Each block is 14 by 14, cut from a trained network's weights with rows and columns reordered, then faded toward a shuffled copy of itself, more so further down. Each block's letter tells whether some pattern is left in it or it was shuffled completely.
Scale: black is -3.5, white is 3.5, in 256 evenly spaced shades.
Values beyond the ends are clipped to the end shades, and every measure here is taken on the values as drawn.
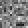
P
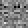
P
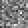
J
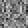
P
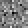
J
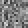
P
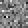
J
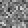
J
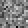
J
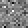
J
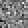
J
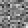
P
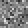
J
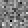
J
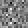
P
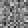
P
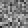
P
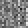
P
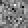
J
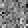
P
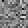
P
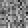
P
